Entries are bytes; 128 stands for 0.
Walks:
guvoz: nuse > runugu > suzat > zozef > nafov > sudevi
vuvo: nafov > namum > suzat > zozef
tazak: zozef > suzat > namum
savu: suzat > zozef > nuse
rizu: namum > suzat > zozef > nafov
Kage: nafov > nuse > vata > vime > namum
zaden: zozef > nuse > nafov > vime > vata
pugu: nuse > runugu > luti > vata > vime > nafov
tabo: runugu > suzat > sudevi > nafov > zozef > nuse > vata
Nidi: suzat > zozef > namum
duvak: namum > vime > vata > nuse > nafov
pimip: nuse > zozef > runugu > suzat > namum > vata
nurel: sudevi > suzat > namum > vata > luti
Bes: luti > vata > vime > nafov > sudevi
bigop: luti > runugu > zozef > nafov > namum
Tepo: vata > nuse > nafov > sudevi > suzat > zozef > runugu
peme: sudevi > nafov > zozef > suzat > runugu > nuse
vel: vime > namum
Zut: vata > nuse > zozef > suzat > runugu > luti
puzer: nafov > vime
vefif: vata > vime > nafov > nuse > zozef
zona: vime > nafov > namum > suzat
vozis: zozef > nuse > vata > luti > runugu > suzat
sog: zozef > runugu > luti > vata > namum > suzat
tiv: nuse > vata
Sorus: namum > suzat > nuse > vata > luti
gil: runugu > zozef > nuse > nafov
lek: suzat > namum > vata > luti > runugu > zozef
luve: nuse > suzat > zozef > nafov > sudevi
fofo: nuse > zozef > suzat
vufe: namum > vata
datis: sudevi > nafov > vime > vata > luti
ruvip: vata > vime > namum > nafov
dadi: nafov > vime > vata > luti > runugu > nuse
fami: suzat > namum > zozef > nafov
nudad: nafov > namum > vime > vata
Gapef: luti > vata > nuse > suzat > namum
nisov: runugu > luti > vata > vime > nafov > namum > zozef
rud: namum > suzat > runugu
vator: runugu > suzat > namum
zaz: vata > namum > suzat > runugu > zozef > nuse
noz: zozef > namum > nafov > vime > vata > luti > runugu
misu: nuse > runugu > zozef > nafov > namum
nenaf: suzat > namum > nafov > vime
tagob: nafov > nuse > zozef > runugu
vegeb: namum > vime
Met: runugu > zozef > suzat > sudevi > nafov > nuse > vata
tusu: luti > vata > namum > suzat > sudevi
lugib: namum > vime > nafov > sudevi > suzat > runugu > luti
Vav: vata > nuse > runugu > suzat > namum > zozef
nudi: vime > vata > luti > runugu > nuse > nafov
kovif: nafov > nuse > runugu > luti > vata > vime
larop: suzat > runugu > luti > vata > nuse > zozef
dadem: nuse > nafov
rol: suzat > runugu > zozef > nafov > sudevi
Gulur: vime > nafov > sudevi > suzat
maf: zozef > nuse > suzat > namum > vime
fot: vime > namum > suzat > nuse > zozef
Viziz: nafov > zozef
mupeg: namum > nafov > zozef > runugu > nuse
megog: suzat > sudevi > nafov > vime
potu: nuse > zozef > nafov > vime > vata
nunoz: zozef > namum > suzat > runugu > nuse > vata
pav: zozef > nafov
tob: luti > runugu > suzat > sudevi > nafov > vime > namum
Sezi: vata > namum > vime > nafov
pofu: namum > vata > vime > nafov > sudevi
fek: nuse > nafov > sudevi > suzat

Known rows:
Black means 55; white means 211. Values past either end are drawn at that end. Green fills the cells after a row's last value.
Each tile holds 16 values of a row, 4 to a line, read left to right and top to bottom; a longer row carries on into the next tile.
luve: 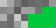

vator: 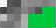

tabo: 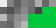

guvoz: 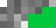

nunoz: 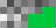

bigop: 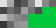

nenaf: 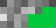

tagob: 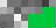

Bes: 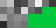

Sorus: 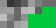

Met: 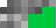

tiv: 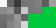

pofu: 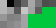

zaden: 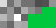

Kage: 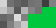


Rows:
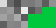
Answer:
Zut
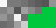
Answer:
potu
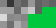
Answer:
rizu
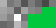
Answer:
Viziz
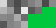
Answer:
Tepo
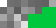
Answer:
pimip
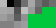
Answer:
vufe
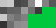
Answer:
tob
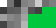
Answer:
nisov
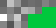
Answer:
savu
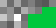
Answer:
pav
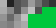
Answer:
lugib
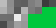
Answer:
dadi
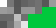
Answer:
dadem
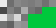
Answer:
sog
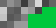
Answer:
nurel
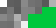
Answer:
misu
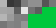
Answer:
zaz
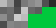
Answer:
nudi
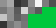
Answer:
tusu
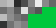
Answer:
Gapef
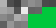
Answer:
ruvip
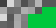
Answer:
megog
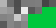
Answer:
vefif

